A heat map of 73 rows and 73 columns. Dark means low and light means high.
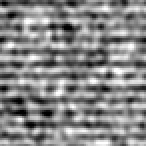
Histogram: bell-shaped. Average level on the scale: 50%. Stripes: horizontal, repeating 12 times.
